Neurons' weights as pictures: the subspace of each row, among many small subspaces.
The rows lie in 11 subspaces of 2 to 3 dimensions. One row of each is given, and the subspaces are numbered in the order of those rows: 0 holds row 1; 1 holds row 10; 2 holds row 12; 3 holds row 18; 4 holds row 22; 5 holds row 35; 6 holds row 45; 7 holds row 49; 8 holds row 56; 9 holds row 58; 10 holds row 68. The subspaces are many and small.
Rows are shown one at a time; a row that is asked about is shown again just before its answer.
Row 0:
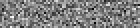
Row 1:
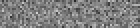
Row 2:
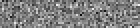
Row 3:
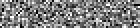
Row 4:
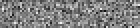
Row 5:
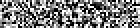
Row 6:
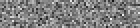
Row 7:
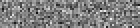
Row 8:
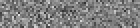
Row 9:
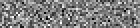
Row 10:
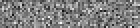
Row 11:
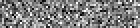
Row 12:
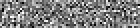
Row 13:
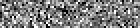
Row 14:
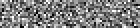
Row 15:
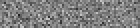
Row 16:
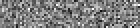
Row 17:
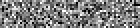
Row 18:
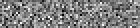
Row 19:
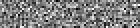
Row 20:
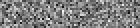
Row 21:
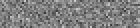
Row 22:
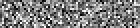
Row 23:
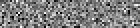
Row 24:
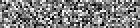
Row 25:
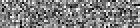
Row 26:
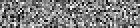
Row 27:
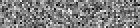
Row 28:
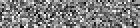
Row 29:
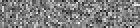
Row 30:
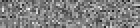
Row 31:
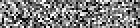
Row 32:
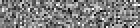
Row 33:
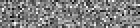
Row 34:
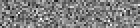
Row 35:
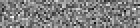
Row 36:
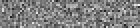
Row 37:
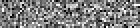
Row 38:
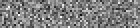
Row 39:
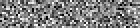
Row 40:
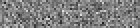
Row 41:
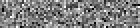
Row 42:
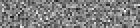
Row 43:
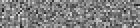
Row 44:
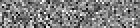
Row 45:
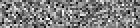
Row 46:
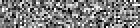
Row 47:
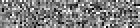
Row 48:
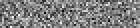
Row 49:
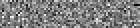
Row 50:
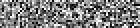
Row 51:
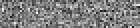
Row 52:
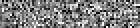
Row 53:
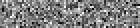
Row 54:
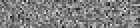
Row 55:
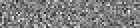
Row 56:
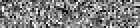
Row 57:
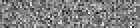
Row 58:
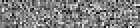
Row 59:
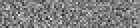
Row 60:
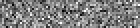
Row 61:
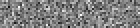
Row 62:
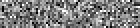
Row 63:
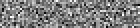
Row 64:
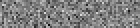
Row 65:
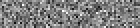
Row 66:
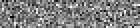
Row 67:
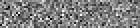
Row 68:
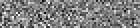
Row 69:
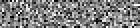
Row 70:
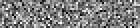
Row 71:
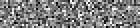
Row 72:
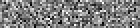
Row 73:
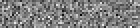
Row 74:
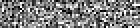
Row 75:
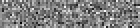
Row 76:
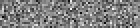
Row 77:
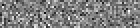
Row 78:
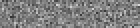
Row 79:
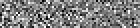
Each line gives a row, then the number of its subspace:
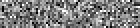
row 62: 8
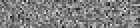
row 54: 0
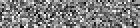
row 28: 8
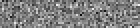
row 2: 3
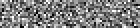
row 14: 8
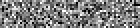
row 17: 4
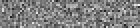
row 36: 4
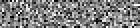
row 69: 7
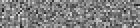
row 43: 10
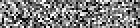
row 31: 5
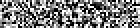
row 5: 0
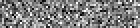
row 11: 5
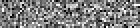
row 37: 4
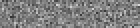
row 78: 3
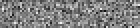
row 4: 1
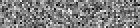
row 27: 6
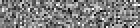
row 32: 6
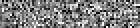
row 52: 9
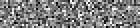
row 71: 2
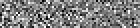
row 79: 10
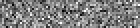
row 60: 5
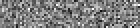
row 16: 6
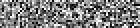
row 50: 10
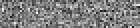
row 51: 1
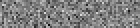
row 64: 7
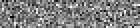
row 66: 3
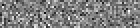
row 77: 7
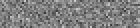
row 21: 0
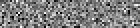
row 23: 7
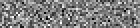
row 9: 4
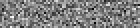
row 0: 5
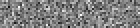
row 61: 2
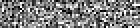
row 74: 1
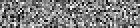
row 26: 2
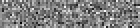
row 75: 9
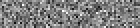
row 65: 10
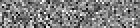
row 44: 10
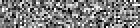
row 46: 6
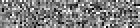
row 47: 9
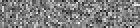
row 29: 7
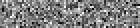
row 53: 5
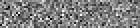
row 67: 3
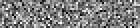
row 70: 4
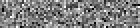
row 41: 5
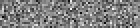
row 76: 2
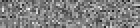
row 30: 8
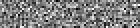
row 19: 6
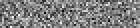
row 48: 5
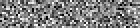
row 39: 2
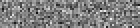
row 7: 1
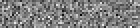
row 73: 3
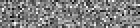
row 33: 2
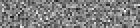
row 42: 4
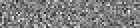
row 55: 7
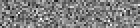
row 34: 3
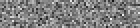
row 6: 2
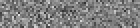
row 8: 8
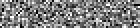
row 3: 10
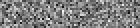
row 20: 6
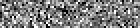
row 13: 8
